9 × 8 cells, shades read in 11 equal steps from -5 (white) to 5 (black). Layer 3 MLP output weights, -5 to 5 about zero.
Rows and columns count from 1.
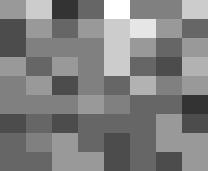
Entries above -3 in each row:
5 6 7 7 8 8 8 8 8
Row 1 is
-1 -3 3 1 -5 0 0 -3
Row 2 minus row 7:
0 -2 -1 -2 -4 -5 0 -1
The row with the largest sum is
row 7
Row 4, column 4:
0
